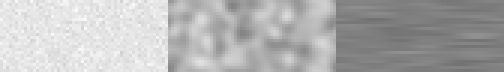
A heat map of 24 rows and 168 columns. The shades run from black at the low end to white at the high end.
It is made of 1 by 3 panels. Panel 1,1: very high, fine-grained, faint in contrast. Panel 1,2: high, blotchy. Panel 1,3: middling, streaked across, faint in contrast.
